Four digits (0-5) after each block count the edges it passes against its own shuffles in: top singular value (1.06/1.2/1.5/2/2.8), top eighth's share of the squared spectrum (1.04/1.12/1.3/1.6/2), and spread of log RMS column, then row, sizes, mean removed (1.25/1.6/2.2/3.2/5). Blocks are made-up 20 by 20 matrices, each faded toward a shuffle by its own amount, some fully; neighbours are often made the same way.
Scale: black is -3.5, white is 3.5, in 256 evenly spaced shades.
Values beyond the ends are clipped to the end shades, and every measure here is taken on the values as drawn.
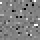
0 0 0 0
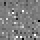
1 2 0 0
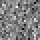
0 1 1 0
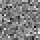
0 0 0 0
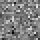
0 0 1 0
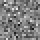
0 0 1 0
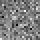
0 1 0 0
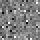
2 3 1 0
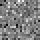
0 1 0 0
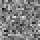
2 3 0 1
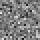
0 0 0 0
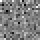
1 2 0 1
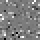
0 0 0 0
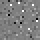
0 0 0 0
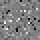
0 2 0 0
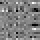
3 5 2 2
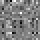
3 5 2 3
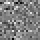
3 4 1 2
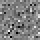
1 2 0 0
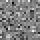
1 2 0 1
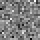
1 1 0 0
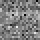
2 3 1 0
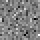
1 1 0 0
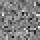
1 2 0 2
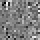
2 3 1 1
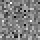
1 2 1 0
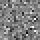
0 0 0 0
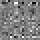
3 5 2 1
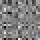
3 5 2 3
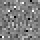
1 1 0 0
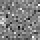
1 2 0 0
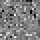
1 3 0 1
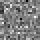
2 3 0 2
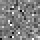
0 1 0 0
